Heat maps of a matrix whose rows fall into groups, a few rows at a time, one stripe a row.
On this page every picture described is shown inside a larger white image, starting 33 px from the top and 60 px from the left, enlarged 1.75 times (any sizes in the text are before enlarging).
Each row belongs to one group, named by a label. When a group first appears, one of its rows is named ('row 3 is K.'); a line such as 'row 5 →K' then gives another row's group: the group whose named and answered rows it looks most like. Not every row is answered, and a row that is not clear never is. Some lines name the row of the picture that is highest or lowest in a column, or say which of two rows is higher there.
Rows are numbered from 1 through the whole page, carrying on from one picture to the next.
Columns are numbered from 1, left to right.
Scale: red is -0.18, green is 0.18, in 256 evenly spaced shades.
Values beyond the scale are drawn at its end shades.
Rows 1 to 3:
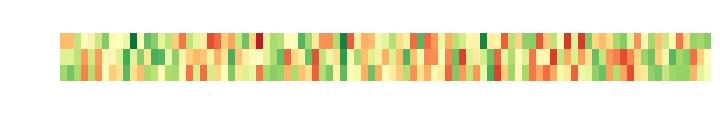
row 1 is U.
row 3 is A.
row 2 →A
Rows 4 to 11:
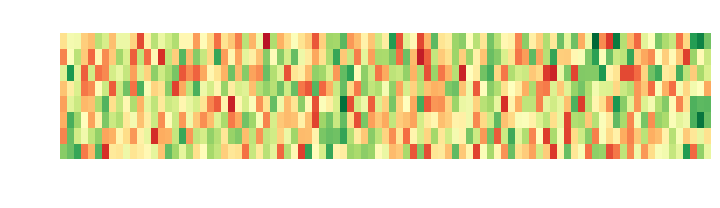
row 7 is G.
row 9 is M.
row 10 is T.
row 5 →G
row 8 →U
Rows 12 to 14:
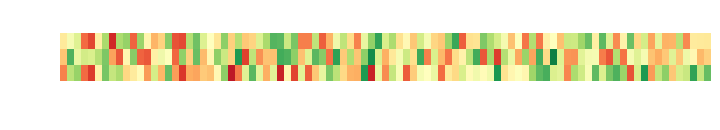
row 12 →G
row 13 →T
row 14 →M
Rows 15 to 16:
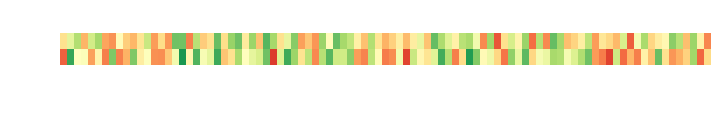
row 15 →T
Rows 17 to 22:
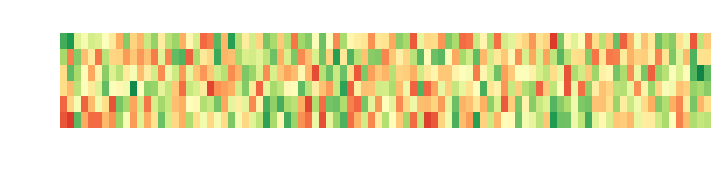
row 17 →A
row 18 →T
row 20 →U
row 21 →G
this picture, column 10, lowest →18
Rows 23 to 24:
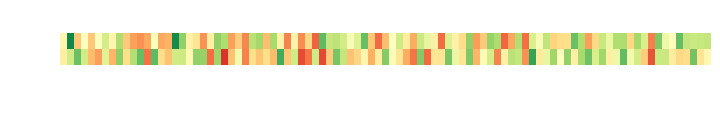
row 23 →M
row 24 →G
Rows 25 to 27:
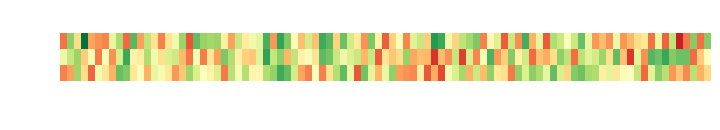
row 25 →T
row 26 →A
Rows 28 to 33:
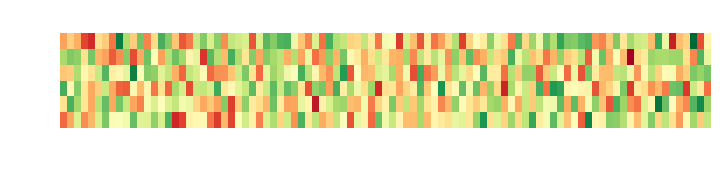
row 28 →G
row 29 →A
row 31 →T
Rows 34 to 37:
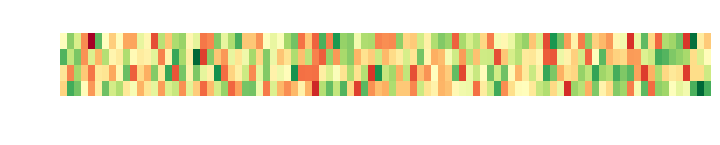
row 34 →T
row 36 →G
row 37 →M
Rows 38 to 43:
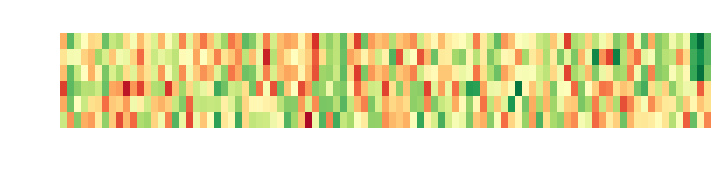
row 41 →T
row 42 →T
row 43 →T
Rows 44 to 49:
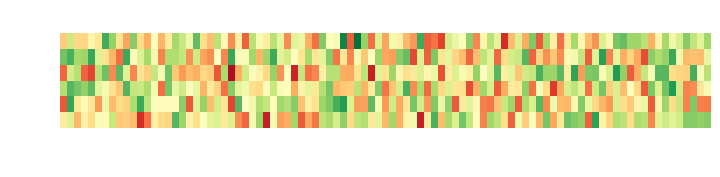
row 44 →M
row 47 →A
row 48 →T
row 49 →M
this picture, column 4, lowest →46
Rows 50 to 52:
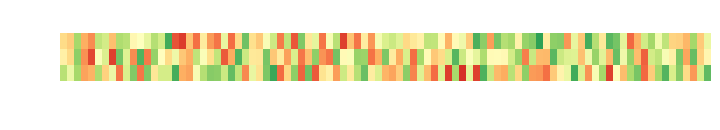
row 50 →U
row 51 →G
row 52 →A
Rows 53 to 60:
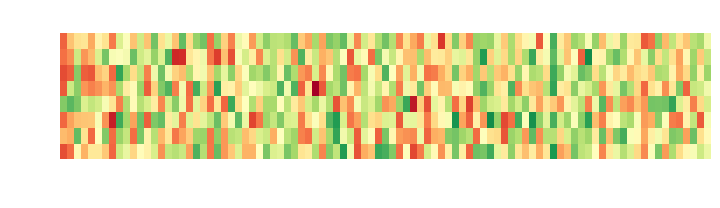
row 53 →G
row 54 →U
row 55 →G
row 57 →A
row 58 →G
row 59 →G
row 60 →G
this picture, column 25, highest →57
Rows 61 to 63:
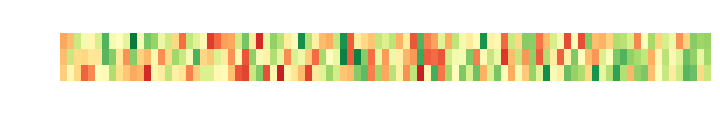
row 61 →U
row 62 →M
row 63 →M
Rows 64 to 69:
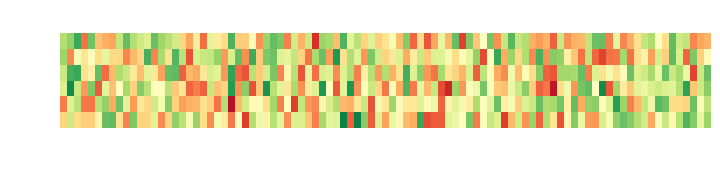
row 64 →A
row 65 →T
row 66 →A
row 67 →A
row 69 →M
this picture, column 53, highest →68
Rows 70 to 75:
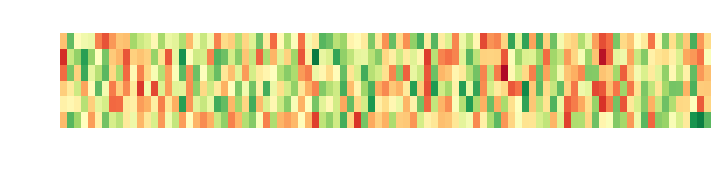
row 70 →T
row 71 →T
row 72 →T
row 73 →T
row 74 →T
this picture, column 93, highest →75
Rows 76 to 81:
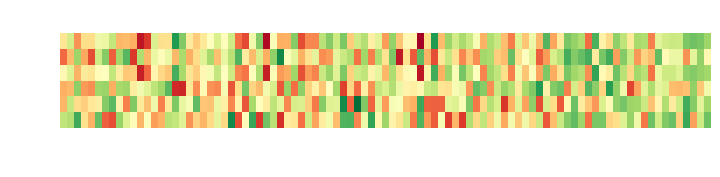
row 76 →M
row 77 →G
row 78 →M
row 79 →U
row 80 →M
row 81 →A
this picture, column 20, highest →80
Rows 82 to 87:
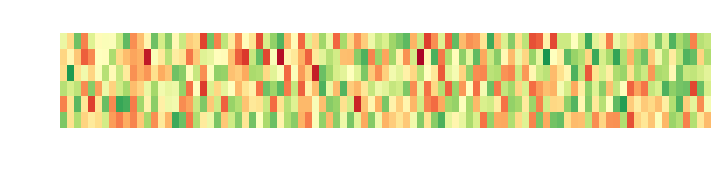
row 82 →A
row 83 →M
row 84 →M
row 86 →G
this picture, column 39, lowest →87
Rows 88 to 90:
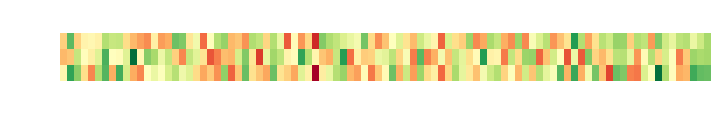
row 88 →M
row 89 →U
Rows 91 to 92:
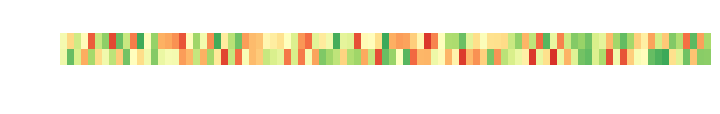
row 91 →G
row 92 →A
